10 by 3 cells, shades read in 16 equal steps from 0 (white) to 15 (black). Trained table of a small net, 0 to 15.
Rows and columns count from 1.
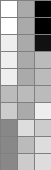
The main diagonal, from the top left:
0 5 14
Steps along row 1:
up up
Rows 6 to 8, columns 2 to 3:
4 4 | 5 1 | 2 3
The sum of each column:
31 43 64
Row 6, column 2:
4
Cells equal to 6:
0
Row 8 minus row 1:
7 -3 -12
